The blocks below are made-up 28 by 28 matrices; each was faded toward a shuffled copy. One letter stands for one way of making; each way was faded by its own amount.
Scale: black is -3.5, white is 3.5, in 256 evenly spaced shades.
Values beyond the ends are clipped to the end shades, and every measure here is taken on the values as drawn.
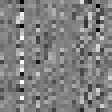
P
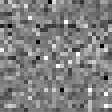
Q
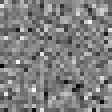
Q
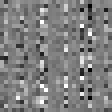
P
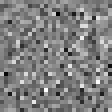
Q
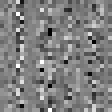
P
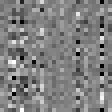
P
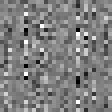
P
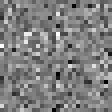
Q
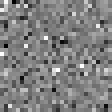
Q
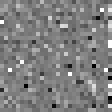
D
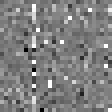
D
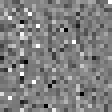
D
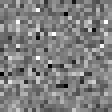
Q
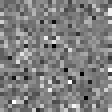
D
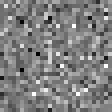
D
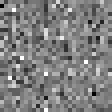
D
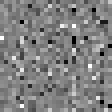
D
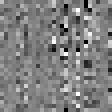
P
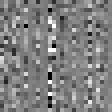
P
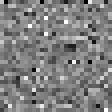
Q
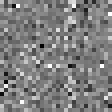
Q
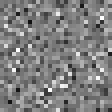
D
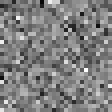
D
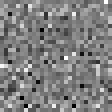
Q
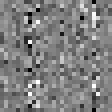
P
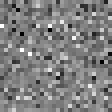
D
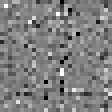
D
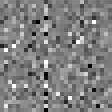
D
